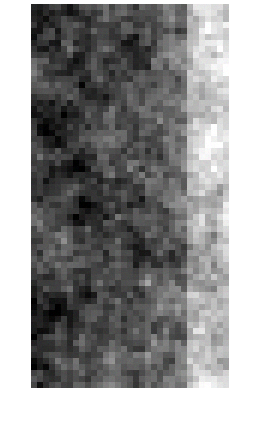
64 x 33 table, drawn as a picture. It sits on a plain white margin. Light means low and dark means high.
Slope: up to the left. Ninth with the lowest average: top right. Seam: vertical, 80% of the way across, the left part higher. Stripes: none.
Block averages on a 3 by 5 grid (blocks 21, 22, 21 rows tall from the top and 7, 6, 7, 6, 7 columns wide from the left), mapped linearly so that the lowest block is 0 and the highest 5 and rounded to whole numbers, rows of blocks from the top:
55430 | 55440 | 54431
